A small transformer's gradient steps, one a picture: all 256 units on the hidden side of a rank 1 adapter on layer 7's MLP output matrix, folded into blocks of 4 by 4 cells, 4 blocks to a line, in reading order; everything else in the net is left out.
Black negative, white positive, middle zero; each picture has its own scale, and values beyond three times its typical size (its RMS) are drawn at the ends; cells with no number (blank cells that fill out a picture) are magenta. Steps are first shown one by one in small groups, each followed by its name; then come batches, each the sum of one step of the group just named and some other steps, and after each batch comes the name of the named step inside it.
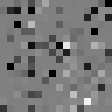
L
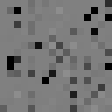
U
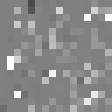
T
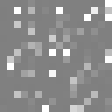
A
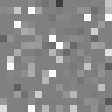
T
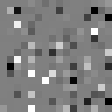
T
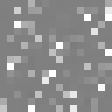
T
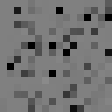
T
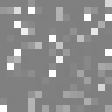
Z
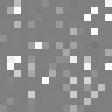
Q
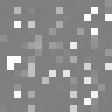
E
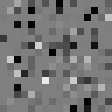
Q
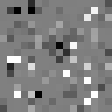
E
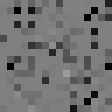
E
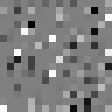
Z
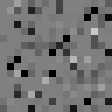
Q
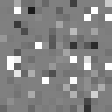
Q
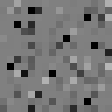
Q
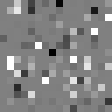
Q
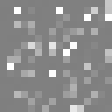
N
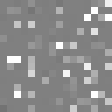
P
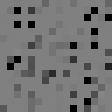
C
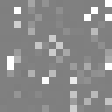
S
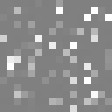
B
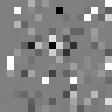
S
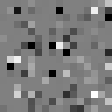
P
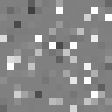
B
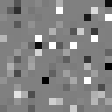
B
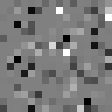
N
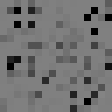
P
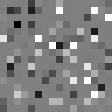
B
